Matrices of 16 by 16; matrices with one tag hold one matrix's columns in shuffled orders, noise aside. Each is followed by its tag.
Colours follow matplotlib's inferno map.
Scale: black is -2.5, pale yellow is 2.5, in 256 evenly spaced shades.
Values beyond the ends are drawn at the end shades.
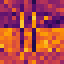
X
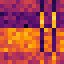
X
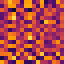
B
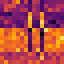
X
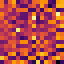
B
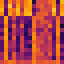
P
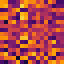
B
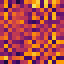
B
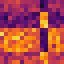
X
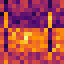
X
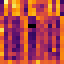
P
